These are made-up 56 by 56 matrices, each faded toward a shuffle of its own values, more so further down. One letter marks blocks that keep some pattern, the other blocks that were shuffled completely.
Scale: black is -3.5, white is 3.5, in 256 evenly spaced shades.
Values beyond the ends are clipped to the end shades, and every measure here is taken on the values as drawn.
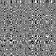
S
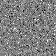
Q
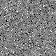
Q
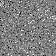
Q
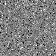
Q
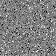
Q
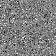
Q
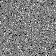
Q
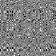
S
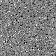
Q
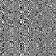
S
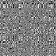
S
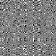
S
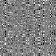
S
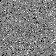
Q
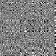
S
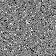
Q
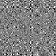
S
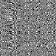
S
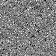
Q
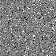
Q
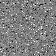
Q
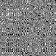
S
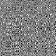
S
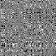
S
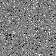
Q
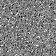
Q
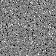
Q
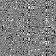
S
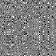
S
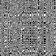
S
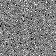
Q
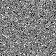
Q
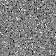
Q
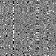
S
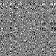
S
